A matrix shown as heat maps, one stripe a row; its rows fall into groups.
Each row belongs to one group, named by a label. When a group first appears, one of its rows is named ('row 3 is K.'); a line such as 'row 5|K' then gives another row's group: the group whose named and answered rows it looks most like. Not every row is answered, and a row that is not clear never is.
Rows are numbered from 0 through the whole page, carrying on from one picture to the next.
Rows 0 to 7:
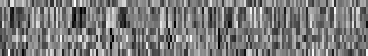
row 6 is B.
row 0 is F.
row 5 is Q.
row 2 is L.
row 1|L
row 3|L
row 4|B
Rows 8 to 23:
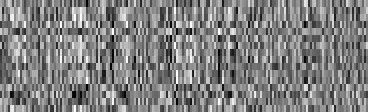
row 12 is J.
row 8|J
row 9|F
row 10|F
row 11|Q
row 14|F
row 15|Q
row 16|Q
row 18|Q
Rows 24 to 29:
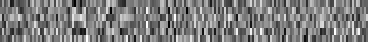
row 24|L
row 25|B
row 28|L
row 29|Q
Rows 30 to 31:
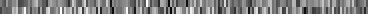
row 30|B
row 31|Q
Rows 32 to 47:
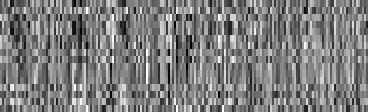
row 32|L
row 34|J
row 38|J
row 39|B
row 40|J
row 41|B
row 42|B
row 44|F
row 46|F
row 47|Q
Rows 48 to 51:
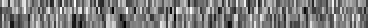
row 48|F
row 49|Q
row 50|L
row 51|L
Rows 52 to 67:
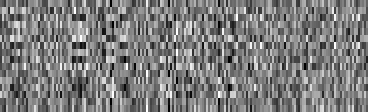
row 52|B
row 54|L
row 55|Q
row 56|Q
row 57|F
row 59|Q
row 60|L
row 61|Q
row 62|B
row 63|J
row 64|L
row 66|B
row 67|B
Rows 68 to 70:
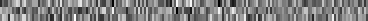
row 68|Q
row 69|J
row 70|F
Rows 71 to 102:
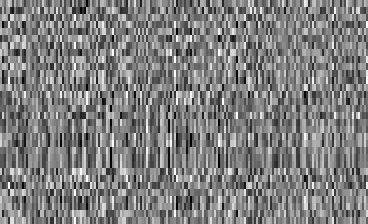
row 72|L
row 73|F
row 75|J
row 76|Q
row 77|F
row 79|F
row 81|F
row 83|J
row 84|Q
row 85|Q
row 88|B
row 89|B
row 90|J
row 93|B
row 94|B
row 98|F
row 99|J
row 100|J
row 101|F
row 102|F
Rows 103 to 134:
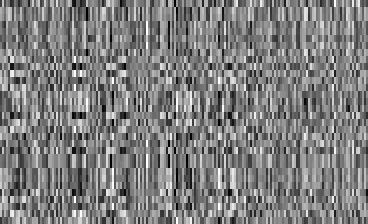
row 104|J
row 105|J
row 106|B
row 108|B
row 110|J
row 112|L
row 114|J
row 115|F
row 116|Q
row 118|Q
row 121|F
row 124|L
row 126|B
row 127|J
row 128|J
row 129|J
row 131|F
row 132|J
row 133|F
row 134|Q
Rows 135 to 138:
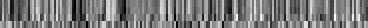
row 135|L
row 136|L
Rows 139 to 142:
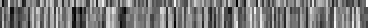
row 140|L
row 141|L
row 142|L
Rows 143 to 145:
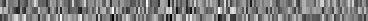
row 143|B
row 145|Q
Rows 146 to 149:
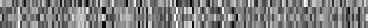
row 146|J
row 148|F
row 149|Q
